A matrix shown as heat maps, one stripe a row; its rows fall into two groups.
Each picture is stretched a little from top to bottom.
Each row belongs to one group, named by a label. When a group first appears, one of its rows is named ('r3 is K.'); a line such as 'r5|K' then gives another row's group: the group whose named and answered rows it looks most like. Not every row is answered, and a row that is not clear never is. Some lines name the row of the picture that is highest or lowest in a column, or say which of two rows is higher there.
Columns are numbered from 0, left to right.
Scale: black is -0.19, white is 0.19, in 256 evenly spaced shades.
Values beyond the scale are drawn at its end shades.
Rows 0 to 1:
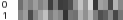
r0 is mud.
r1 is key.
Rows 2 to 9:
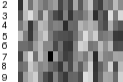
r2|mud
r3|mud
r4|key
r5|key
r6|key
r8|mud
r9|mud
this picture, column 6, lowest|7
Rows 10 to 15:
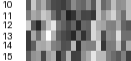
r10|mud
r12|key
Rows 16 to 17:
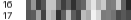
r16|key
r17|key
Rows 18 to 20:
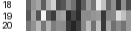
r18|key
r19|mud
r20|mud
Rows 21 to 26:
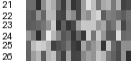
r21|key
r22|key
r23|key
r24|key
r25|mud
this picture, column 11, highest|23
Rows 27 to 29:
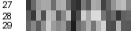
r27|mud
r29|key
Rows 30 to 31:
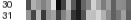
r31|key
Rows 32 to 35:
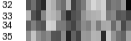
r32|key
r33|key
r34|key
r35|mud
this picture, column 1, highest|35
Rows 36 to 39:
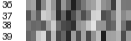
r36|key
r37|mud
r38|key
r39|mud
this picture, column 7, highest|36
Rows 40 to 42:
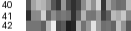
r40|mud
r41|mud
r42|key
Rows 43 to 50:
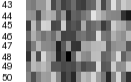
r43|mud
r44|key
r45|mud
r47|key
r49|mud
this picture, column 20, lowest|44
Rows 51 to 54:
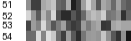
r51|key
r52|key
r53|mud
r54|key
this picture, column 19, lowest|52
